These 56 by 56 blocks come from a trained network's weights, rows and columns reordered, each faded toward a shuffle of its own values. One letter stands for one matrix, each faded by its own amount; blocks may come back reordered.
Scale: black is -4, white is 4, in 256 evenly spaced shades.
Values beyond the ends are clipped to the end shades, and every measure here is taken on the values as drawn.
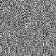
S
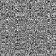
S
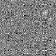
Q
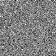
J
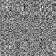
S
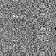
S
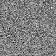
J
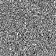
J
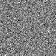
J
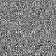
S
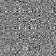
Q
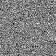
J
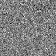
J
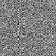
S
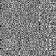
S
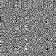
S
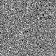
J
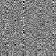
S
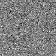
J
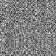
S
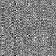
S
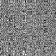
S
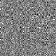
Q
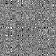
Q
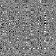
Q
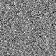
J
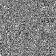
J
